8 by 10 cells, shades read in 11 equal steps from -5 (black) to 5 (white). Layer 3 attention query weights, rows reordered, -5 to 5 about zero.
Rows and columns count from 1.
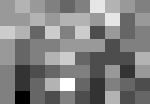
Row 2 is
1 1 2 1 2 2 1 4 -1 1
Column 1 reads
1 1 3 1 1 0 0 0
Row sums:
10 14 8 1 0 -9 -4 -14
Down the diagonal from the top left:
1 1 -1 0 3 0 -3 2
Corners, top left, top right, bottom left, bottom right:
1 0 0 -1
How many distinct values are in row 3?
6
